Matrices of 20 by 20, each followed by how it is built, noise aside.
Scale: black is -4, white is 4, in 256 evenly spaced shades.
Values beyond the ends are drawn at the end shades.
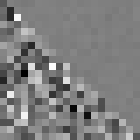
lower triangular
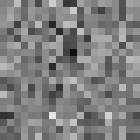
low rank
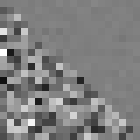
lower triangular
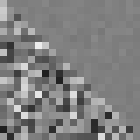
lower triangular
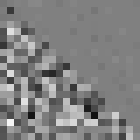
lower triangular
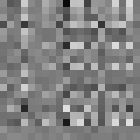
low rank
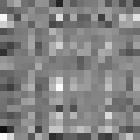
low rank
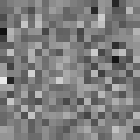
low rank
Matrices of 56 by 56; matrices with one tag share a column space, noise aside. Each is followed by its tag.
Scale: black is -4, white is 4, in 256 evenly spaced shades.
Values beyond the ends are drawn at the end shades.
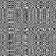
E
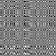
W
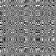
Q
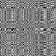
E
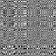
W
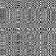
E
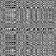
E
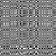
W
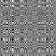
Q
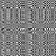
E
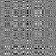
W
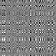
Q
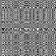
E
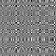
Q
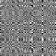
Q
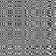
W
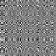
Q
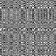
E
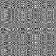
E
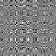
Q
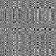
E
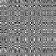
Q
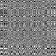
W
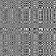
E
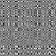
W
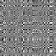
Q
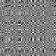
Q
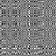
W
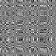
Q
